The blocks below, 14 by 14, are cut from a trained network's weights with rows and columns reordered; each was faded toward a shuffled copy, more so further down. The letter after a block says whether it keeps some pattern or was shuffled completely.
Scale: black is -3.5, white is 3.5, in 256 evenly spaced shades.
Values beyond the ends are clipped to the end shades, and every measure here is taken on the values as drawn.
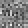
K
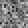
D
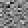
K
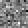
D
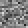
D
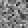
D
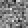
D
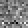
K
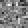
K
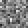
K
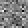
K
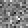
D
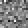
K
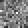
D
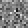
D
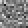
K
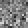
D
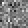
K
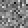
D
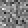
D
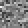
K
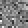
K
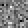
D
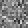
K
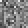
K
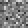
K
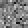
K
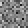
K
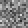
D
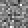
D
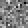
D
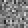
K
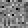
D
